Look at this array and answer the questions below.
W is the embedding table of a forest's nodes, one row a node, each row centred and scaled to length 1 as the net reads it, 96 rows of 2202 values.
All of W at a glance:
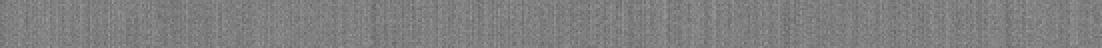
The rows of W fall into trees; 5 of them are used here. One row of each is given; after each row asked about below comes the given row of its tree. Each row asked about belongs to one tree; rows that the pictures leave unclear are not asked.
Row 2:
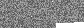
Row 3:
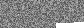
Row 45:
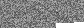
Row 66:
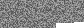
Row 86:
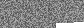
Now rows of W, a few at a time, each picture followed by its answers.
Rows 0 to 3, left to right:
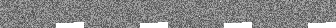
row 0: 2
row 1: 86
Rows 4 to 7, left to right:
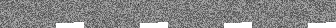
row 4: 86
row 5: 2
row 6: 3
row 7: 86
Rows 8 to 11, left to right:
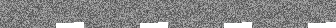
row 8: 2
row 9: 66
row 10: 45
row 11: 45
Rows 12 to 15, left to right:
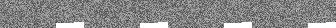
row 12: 66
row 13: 66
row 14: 2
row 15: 2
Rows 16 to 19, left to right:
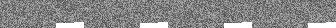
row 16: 86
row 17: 2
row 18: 66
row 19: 86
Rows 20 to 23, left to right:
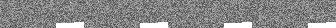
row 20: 3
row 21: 3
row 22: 2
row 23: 86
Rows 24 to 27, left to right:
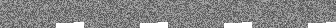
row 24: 2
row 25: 3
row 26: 3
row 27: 66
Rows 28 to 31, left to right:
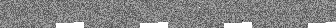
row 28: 86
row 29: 86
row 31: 2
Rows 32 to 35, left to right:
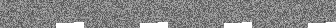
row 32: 2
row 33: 2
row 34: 66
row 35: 2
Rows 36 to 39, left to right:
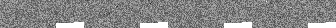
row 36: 66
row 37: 45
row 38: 2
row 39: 3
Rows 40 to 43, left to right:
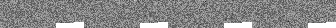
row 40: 66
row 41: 3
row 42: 45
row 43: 66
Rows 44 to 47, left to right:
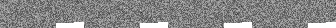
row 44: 66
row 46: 3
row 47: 2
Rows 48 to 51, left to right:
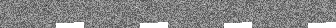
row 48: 86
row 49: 86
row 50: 3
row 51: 3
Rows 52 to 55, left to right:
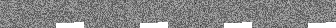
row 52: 3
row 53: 2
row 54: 66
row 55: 86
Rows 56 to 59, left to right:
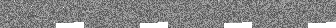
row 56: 2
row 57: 66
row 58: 3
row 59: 45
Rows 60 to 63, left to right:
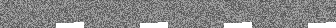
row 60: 2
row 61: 86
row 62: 86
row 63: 2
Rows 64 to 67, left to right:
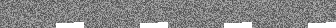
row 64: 86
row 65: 2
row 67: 66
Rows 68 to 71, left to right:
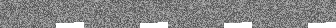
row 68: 86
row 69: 66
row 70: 3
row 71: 3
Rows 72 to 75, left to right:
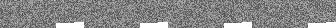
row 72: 45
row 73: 2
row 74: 66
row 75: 86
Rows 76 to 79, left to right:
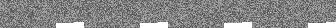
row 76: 2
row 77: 86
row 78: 3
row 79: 66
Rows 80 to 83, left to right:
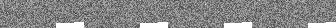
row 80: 45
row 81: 2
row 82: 86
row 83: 3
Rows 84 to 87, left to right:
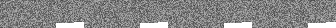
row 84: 86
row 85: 66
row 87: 86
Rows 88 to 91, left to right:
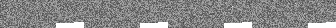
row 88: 86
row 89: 66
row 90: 3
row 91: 66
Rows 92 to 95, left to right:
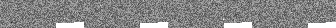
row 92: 3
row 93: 2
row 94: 3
